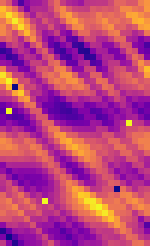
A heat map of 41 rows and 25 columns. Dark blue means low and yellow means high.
Lone odd cells: 5, 3 higher and 2 lower than their neighbours. Histogram: bell-shaped. Stripes: horizontal, repeating 4 times. Slope: none.
